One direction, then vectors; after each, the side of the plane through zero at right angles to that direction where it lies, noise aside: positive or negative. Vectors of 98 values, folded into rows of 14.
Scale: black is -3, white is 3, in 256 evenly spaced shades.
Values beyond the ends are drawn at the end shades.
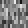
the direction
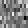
negative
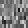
positive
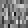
positive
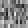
negative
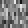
positive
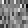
positive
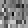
negative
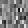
positive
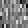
positive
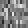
positive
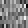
positive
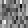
negative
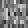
positive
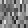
negative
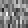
positive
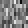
positive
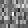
positive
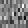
positive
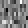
negative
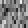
negative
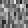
positive
